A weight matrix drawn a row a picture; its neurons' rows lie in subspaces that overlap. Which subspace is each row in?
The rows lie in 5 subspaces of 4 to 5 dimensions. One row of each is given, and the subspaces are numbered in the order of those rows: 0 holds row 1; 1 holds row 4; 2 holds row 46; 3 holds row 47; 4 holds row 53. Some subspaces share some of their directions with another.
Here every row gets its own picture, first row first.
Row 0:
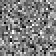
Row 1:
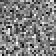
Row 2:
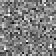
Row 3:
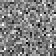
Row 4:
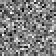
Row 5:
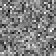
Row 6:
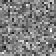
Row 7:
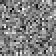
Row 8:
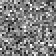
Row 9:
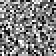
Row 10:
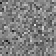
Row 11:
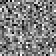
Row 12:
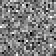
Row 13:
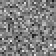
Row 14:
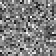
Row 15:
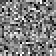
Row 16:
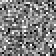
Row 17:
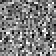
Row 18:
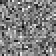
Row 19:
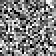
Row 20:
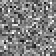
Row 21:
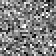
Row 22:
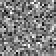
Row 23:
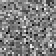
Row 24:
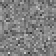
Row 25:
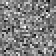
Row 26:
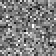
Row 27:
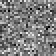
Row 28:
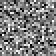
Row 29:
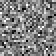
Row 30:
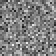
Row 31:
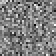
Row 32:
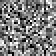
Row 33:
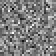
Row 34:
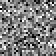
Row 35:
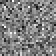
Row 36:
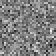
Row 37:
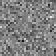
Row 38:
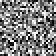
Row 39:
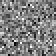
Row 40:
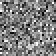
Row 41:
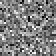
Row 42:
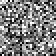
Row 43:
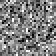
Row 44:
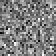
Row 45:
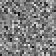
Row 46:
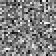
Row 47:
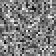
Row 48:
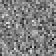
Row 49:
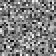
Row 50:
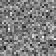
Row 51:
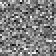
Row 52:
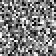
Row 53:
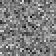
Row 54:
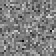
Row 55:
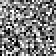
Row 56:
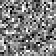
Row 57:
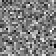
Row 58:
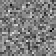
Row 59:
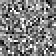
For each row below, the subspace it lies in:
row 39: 0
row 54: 3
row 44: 0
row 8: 1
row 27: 4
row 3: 2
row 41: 4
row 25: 3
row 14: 4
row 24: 4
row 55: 0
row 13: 2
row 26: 4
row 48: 0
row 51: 4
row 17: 2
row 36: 0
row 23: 2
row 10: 1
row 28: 1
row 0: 2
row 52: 0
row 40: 1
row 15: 2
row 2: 2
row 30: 3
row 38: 0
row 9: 0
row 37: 4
